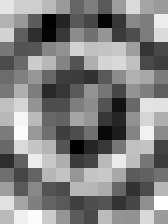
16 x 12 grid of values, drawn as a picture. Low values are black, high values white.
Overall the values sit about 50% of the way up the scale. The ninth with the lowest average is the centre. Rings spread out from the centre. No single row or column stands out from its neighbours. No overall slope runs across the table.
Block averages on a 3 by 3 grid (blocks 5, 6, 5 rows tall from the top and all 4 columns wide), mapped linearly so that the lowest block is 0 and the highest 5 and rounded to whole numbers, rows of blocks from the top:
3 3 4 / 5 0 4 / 5 4 4
